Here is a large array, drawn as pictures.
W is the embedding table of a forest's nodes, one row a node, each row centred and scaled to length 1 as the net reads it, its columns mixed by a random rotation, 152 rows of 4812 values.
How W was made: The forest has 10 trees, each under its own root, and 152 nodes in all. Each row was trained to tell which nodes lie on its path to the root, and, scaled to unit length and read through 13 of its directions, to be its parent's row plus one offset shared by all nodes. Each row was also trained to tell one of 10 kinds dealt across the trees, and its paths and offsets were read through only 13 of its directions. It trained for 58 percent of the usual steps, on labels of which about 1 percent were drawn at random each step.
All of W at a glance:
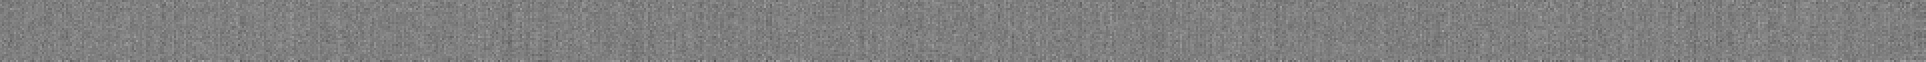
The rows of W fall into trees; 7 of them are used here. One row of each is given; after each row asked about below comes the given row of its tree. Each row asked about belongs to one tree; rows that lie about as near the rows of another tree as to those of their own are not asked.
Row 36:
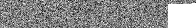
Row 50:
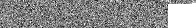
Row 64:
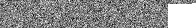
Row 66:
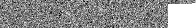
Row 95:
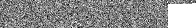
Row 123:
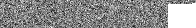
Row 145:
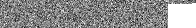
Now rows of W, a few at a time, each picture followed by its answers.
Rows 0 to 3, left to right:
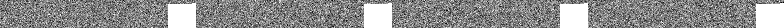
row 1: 36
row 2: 36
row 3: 95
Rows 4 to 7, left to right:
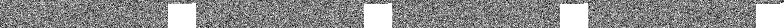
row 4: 64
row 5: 123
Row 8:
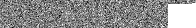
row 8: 66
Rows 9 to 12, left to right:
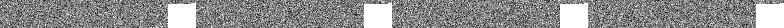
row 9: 123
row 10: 145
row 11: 50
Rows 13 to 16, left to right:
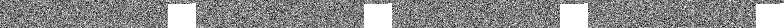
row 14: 36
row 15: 145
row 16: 36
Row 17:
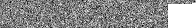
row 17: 145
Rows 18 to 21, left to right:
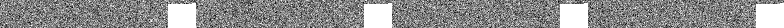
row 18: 145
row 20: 95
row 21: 95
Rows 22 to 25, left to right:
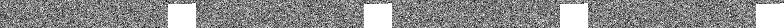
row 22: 95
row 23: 95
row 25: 95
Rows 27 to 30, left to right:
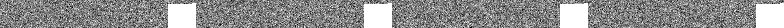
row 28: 123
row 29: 95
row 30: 145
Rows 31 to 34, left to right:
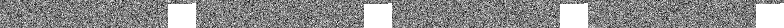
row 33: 95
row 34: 36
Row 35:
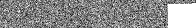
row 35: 95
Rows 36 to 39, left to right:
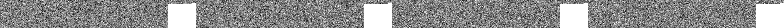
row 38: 36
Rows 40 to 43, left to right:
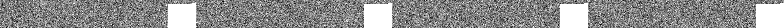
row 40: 64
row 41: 145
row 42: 145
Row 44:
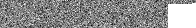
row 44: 36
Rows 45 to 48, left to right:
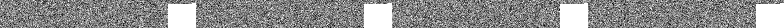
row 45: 123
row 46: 64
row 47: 50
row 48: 145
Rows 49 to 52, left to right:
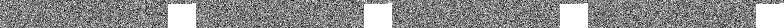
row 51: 95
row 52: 36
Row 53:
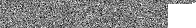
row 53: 64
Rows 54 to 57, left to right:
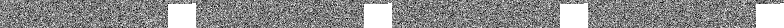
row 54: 145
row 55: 64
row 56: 66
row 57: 66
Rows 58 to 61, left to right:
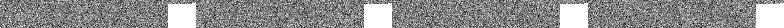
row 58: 64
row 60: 95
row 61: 95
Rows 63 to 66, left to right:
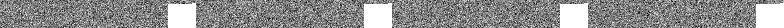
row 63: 145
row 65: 66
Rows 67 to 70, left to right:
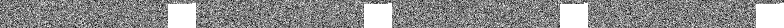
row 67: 64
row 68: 123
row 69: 145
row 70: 36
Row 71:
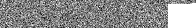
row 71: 64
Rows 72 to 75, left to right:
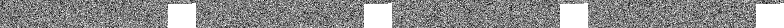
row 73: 36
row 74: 50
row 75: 66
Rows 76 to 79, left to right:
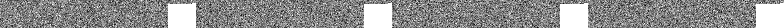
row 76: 64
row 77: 95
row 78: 145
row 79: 66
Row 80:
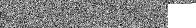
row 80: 95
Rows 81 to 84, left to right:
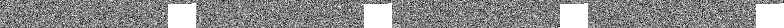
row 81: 145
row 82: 145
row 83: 66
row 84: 95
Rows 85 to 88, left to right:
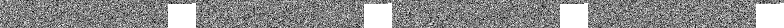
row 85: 66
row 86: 64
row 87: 145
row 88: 123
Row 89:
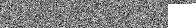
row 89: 66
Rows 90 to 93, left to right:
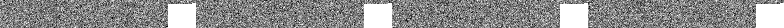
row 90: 66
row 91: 36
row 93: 145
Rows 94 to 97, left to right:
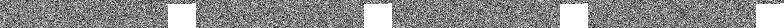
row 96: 95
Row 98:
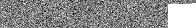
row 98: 36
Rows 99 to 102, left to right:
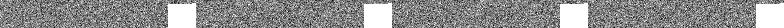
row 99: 66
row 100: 64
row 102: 64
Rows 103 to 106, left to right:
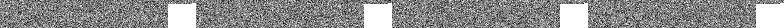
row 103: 123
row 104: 145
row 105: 145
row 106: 145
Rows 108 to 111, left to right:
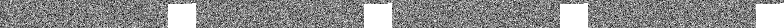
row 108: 95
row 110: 66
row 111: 36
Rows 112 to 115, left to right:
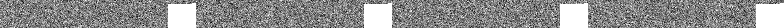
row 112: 145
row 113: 145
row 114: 95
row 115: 36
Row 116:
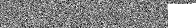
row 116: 36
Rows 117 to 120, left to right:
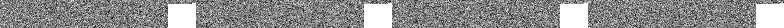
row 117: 66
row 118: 123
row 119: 64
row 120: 95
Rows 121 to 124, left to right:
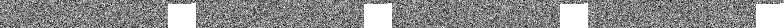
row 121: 123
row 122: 36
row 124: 145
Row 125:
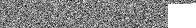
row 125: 36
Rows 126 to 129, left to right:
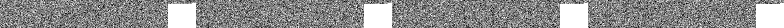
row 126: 64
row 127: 123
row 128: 64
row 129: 145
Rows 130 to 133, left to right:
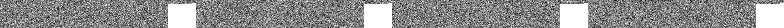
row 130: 36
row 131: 66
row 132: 95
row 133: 145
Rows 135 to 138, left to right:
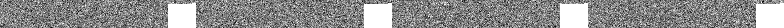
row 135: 50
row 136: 95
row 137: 64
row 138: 50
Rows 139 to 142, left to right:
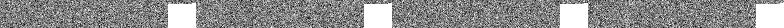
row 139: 123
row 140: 66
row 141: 95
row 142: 64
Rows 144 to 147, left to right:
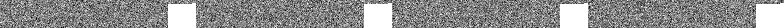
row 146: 145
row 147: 145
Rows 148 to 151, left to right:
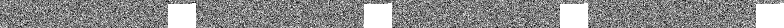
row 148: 95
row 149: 36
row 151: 50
